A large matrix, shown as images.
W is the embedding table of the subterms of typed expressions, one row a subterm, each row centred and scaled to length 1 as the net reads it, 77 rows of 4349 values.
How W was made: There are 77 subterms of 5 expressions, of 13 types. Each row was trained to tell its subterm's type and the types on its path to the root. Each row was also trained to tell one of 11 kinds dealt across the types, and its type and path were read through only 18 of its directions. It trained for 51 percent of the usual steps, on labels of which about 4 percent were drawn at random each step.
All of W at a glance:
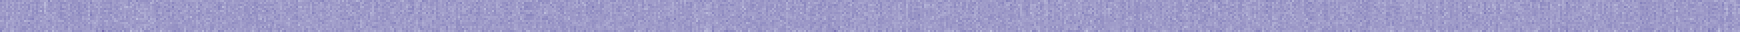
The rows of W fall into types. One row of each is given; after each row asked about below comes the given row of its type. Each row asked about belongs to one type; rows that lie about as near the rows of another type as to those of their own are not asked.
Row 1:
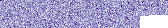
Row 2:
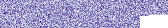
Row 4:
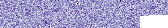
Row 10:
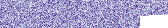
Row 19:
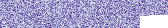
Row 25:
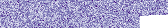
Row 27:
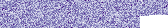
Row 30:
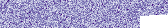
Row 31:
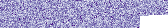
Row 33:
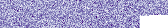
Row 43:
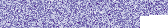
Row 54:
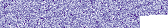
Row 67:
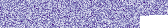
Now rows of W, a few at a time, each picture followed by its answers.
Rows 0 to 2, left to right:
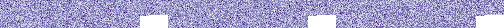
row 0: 54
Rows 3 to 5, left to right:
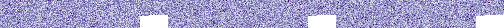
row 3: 54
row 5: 19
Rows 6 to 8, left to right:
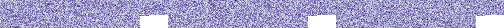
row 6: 27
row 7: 27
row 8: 33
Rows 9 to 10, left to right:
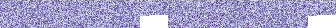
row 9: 67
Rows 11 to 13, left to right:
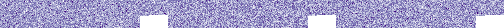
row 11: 54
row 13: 10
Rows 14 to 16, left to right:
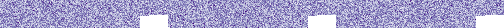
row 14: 27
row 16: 33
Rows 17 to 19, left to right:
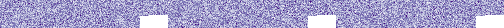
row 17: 10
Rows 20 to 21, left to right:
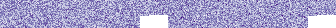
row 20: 67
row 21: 31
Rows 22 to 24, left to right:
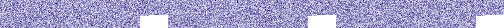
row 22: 30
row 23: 33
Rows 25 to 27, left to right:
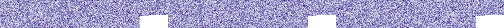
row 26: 54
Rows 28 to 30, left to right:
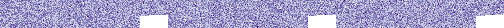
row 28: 4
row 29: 10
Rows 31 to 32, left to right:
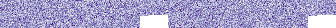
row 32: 30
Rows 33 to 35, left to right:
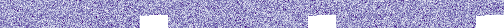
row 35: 30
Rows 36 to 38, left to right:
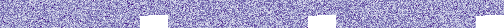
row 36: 4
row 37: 43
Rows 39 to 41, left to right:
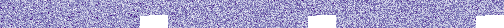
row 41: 67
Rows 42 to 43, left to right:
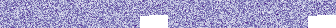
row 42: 27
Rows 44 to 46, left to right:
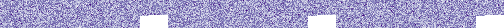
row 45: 27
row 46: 1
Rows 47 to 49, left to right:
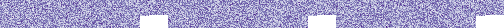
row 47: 67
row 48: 67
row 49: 33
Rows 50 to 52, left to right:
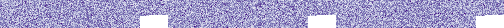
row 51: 43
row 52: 25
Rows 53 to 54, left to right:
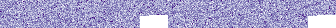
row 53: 10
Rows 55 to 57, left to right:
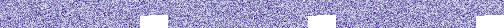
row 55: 19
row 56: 25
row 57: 10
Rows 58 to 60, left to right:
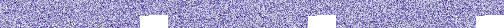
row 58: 2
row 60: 10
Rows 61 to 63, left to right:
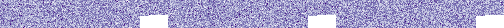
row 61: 25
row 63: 43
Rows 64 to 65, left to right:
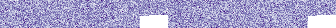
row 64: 33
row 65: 27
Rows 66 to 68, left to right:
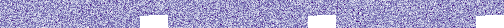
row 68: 33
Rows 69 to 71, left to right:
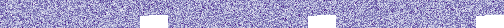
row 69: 1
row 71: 43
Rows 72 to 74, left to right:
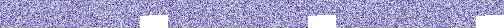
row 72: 25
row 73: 67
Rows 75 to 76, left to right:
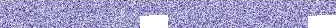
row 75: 54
